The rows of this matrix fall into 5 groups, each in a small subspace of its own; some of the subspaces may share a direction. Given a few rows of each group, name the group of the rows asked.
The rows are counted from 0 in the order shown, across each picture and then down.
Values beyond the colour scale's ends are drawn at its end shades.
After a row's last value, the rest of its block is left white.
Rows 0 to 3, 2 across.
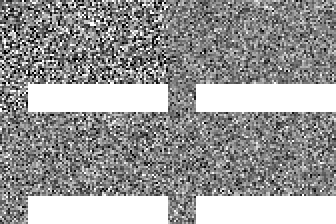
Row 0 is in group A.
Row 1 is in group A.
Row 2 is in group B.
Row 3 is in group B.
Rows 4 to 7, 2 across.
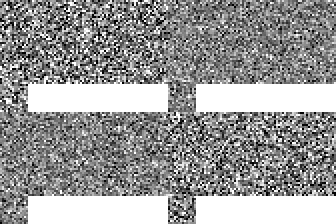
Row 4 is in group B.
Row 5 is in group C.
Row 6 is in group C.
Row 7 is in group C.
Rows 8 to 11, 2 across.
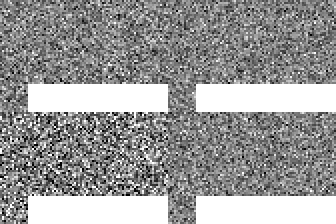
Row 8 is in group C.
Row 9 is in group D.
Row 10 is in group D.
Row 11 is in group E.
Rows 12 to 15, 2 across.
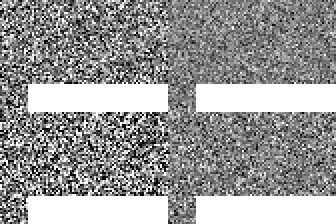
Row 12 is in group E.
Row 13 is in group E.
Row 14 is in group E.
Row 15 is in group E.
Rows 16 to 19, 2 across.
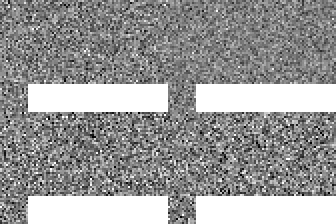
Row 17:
D
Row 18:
A
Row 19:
E
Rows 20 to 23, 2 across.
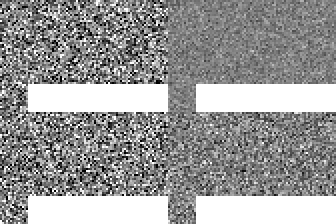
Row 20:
E
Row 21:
C
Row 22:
C
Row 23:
A
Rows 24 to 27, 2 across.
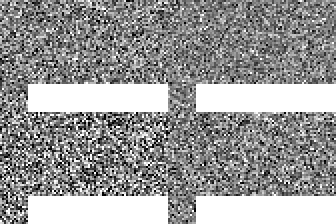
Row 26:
B
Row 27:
A
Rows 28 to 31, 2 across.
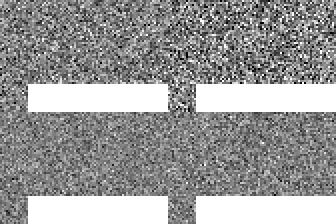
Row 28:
E
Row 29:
E
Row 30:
B
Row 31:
A
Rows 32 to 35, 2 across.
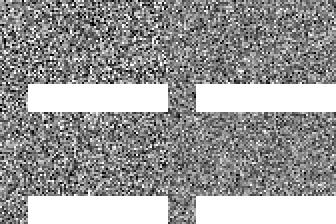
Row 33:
D
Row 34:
E
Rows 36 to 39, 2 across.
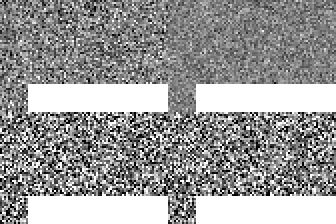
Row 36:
E
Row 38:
D
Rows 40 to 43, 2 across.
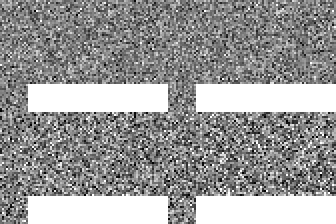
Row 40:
C
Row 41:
B
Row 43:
E
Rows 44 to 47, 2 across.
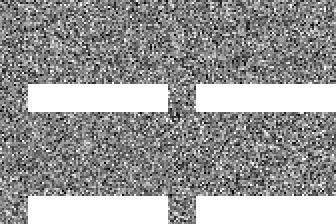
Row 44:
C
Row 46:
B
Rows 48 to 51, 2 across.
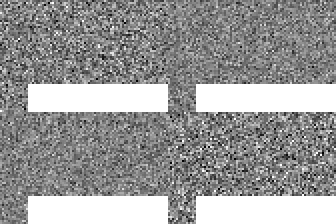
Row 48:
C
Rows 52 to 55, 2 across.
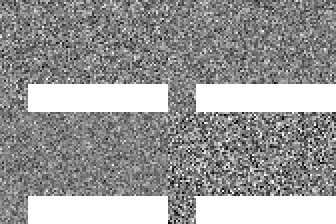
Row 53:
A
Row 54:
B
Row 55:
C
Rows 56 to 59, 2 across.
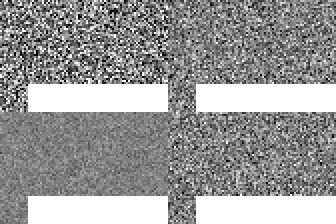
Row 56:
E
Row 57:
E
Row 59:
E
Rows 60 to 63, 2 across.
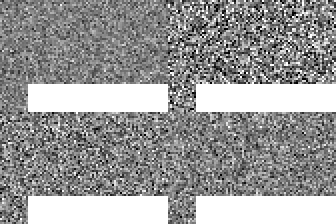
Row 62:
E
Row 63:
E
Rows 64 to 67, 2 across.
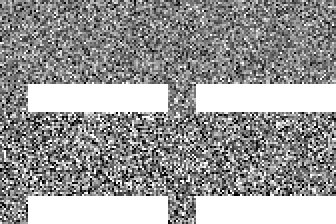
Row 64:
D
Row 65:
C
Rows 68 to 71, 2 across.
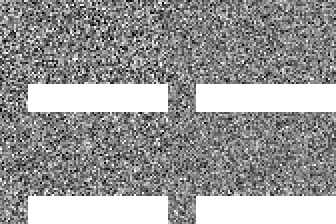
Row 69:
E
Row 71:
D
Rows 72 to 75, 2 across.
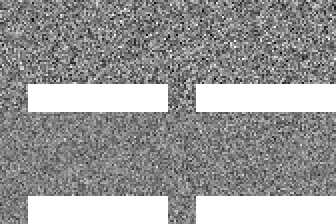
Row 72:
E
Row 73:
B
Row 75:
E
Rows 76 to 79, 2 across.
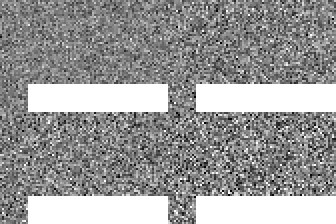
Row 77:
D
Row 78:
D
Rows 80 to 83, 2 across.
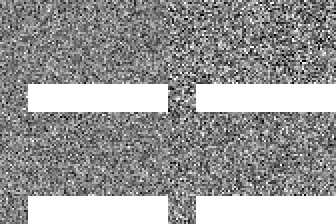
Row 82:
C
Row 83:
E
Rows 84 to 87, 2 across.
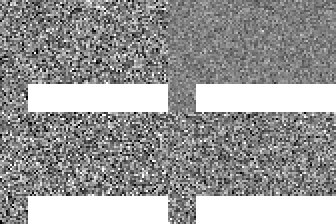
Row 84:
A
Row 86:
C
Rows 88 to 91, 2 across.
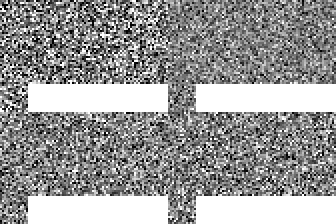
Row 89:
D
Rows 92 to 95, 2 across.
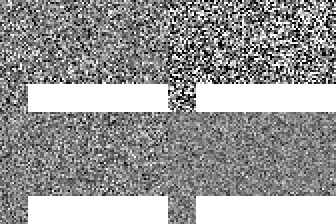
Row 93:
C
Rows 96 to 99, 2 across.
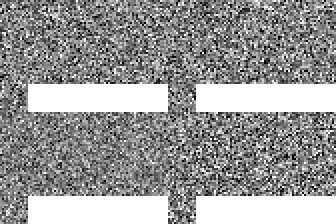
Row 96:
E
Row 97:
A
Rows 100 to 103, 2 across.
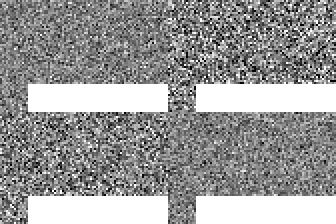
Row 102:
E
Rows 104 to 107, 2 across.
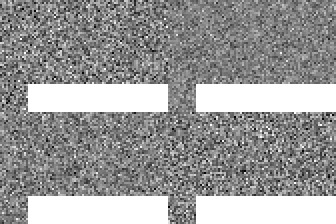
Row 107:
A
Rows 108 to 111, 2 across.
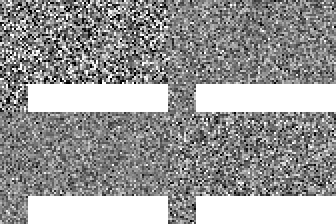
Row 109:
A
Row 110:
D
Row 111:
D
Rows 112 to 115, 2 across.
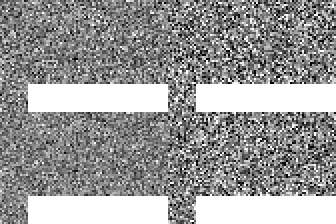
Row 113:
C
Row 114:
A
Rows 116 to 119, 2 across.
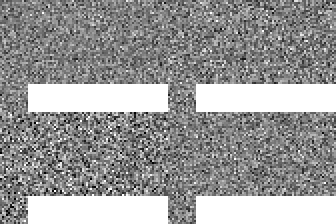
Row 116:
A
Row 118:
D
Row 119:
B
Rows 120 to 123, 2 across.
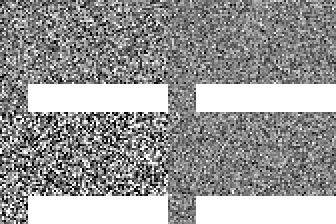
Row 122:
D
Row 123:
C
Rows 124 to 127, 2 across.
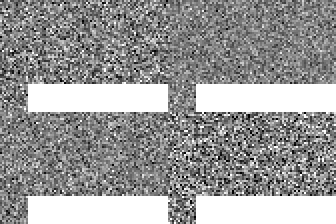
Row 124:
C
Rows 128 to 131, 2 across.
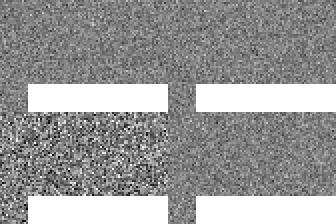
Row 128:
A
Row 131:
D
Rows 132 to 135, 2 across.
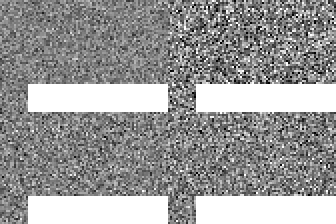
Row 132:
A
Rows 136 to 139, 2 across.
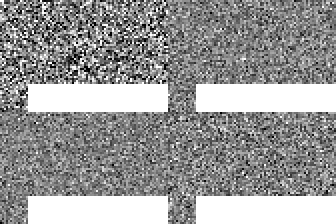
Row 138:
C
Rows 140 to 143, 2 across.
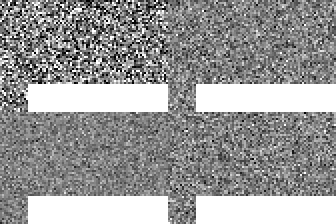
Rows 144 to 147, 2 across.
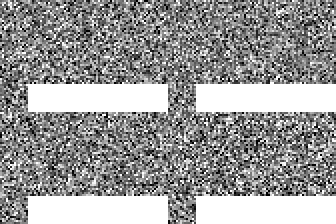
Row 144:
B
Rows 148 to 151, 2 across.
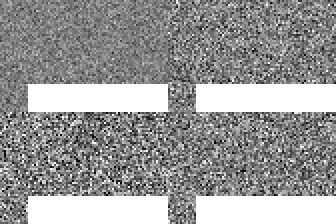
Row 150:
A
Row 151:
A
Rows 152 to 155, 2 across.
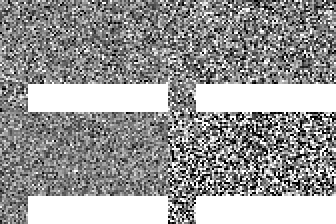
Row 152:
C
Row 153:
A
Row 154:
A
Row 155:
A
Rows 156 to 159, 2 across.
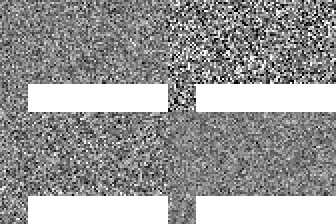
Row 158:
E
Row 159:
E
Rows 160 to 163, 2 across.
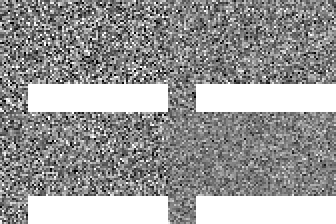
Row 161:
D
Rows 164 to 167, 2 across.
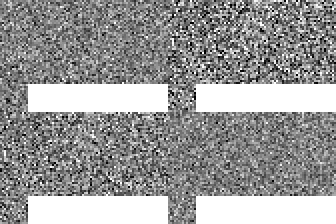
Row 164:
B
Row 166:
A
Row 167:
D
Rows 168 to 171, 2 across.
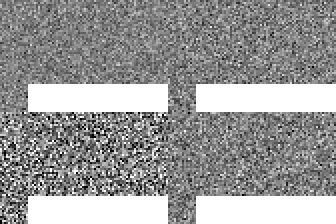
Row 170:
A
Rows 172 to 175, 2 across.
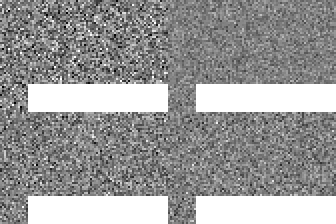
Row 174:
A
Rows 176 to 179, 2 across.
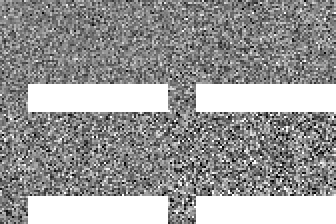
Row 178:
B
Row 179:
C
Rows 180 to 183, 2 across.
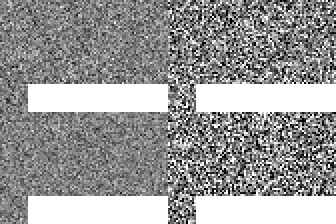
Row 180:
B
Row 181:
E
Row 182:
E
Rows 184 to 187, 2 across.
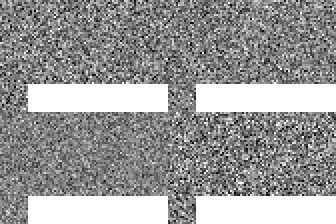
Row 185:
A
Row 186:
D
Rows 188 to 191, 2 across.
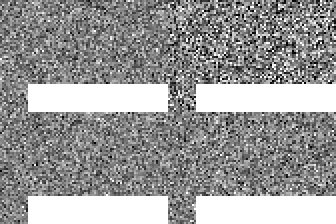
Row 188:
A
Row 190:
A
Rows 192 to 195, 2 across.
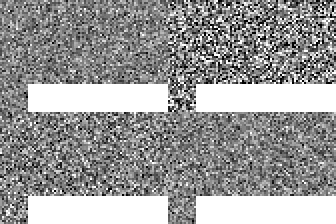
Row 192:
D
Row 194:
D
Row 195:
C
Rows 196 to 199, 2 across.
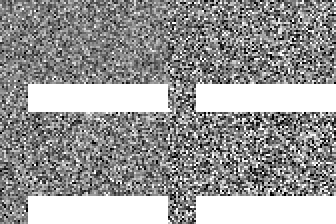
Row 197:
C
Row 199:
B
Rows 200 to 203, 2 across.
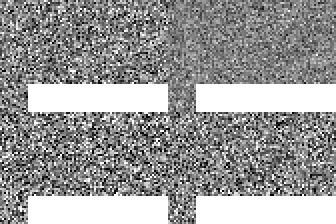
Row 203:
B
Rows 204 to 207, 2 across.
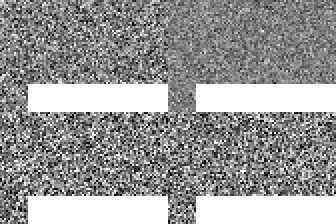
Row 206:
B
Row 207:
A
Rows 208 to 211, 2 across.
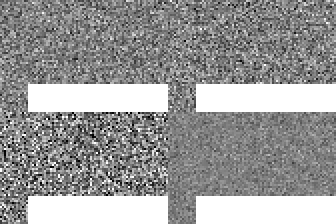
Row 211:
B
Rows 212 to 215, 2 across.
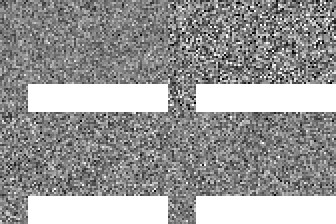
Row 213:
B
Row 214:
C
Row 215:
A
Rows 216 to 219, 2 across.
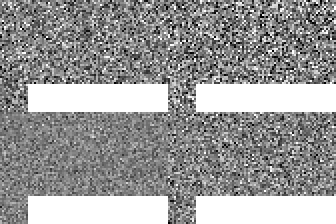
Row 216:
B
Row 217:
B
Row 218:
A
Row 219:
C
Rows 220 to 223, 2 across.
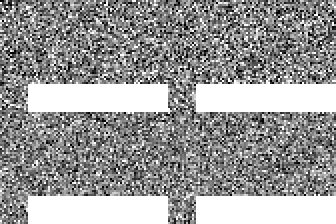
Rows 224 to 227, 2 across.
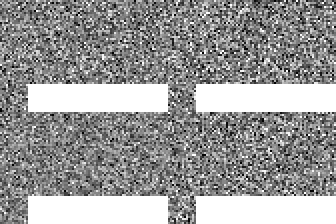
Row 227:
E
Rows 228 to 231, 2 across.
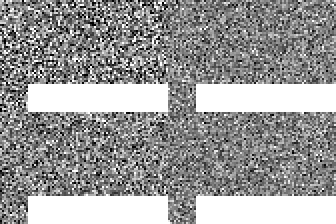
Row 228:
A
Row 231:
C
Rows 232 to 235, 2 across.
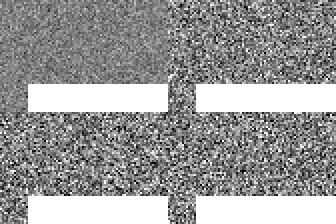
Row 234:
C
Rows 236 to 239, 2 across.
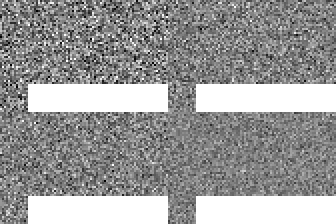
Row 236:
B
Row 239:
A
